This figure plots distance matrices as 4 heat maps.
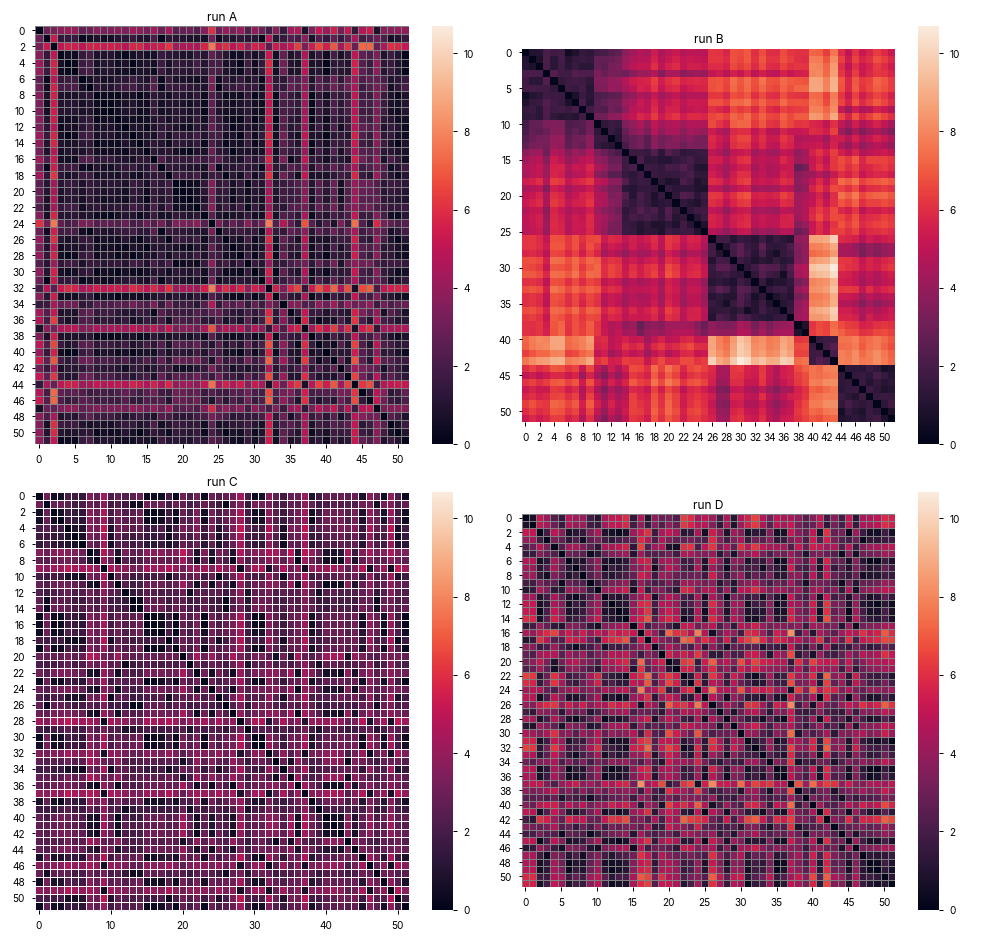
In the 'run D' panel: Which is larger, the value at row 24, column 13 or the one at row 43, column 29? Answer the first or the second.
the first
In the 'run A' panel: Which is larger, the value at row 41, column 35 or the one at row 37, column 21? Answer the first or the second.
the second
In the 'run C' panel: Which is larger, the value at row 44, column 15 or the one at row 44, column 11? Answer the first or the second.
the first
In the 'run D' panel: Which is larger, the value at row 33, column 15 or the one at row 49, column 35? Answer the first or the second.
the first
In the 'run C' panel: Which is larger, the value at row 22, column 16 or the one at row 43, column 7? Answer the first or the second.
the second
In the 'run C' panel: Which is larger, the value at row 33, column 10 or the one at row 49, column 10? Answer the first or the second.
the second
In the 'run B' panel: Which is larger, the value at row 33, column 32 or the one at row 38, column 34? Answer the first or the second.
the second
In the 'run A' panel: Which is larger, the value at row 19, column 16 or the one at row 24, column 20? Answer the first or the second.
the second
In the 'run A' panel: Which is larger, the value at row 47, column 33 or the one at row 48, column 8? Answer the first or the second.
the first
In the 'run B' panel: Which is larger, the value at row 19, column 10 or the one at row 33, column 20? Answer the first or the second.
the second
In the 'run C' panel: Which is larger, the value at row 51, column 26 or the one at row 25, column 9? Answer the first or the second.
the second
